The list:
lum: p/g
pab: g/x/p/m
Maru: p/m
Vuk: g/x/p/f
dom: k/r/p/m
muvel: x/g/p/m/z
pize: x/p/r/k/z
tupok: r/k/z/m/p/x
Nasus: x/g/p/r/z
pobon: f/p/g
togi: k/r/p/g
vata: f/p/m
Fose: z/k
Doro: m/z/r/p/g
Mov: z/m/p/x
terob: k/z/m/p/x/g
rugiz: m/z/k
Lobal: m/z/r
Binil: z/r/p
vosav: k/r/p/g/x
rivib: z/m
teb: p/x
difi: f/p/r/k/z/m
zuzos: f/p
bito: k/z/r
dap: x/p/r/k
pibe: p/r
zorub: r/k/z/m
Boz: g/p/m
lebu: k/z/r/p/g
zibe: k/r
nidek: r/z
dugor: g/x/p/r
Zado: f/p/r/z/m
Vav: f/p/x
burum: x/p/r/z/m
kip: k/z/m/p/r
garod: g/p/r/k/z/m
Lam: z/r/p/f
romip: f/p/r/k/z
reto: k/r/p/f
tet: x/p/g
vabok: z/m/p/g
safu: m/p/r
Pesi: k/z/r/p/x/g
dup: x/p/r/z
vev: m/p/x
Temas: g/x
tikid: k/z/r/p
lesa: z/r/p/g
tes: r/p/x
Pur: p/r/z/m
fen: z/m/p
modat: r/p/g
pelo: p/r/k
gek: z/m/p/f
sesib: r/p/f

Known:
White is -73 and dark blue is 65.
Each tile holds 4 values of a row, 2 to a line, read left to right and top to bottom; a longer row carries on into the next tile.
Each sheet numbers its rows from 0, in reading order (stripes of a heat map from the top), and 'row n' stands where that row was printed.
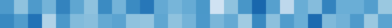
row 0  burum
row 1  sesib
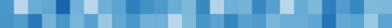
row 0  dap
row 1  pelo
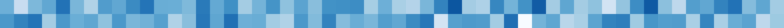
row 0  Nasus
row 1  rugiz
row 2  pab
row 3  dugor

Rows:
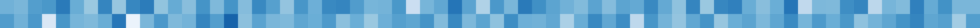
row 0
Maru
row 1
tupok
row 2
pibe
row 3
safu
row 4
romip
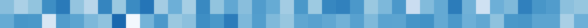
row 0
Boz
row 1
garod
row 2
togi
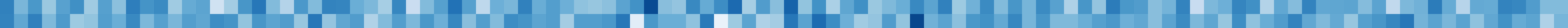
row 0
kip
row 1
modat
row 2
reto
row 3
vev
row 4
Fose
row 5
dom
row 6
Lam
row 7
Pesi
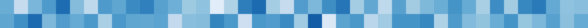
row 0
vosav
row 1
lum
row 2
Doro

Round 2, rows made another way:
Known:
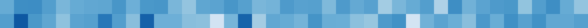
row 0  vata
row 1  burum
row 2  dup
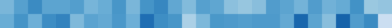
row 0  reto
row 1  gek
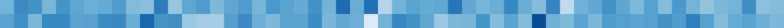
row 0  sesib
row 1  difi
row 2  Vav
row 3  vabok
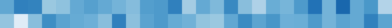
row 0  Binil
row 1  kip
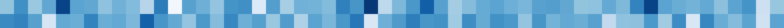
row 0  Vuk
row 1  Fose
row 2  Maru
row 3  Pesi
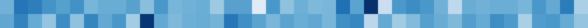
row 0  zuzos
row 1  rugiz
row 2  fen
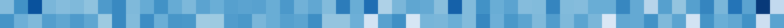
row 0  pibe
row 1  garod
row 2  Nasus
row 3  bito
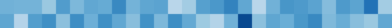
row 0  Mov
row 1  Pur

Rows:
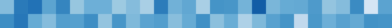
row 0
lum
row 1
dugor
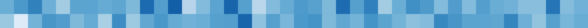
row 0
tikid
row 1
dom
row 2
lesa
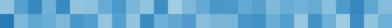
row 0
teb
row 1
lebu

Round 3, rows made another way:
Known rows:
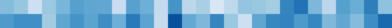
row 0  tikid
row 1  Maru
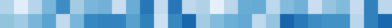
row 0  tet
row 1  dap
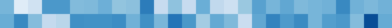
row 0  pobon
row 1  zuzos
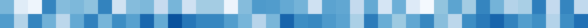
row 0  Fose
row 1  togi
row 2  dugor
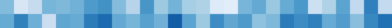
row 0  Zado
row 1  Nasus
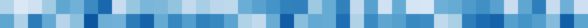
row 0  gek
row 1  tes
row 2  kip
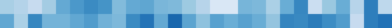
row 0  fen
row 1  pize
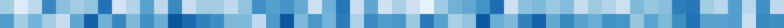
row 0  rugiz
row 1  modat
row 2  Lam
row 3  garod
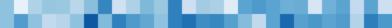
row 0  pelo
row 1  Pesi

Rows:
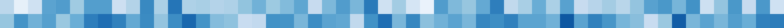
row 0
muvel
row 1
lum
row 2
romip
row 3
Doro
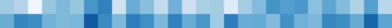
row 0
reto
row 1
Binil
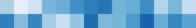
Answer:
Mov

